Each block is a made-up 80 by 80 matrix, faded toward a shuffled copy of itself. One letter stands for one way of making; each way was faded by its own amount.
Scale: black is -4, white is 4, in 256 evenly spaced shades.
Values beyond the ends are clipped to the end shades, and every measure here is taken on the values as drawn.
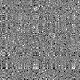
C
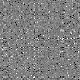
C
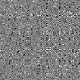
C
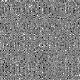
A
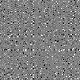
C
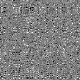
A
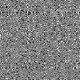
A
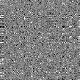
A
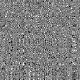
A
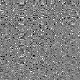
C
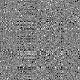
C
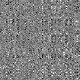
A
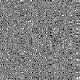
A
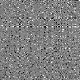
C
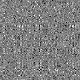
A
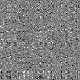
A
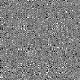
A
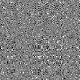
A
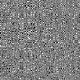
A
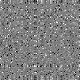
C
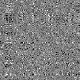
A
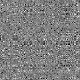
A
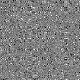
C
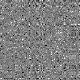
A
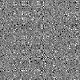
A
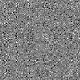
A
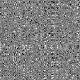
A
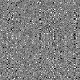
A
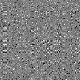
C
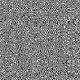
C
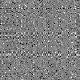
C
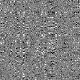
A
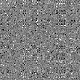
A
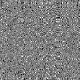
A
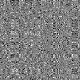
C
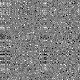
C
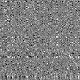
A
